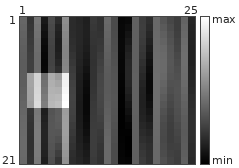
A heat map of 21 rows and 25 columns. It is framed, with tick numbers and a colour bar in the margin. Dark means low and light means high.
Grain: streaks running down. Roughest part: middle left. Average level on the scale: 30%. Ninth with the highest average: middle left. Odd patch: higher, in the middle left. Histogram: skewed, a long tail of high values.
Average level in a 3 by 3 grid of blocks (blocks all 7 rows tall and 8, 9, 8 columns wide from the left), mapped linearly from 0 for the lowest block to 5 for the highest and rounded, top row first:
101 / 501 / 201
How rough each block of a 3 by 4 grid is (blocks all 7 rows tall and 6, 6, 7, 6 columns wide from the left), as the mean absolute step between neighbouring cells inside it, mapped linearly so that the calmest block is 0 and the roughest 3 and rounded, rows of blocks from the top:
2 0 1 0
3 2 1 0
2 1 1 0
